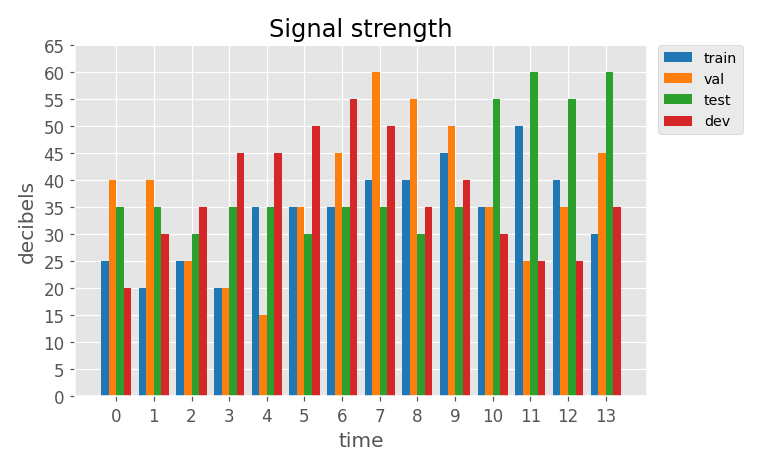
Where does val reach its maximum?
7
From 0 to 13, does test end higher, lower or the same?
higher
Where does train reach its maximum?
11
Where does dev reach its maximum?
6
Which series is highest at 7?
val
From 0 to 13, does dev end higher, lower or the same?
higher
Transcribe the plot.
Title: Signal strength
x-axis: time, ticks 0 1 2 3 4 5 6 7 8 9 10 11 12 13
y-axis: decibels, ticks 0 5 10 15 20 25 30 35 40 45 50 55 60 65
Legend: train, val, test, dev
Values:
train: 25 20 25 20 35 35 35 40 40 45 35 50 40 30
val: 40 40 25 20 15 35 45 60 55 50 35 25 35 45
test: 35 35 30 35 35 30 35 35 30 35 55 60 55 60
dev: 20 30 35 45 45 50 55 50 35 40 30 25 25 35
